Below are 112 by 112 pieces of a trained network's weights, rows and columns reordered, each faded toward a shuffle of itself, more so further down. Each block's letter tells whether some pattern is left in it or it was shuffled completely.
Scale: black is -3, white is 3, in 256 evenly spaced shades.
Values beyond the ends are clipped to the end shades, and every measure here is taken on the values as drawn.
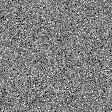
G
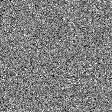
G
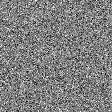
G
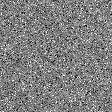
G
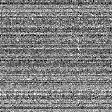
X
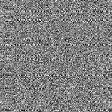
X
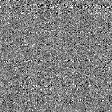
X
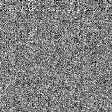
X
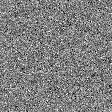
G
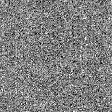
X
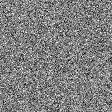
G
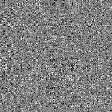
X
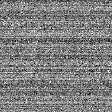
X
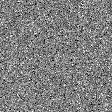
G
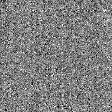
X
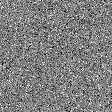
G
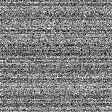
X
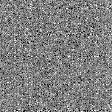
X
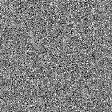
X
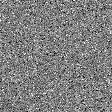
G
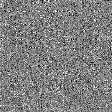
X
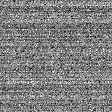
X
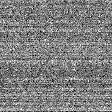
X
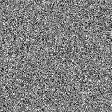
X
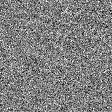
G
